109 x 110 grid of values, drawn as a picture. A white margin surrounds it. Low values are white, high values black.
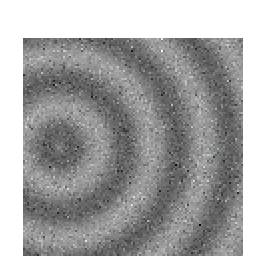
No row or column stands out. No overall slope runs across the table. Overall the values sit about 50% of the way up the scale. There is no seam. Concentric rings centre on the middle left. The values follow a bell shape.
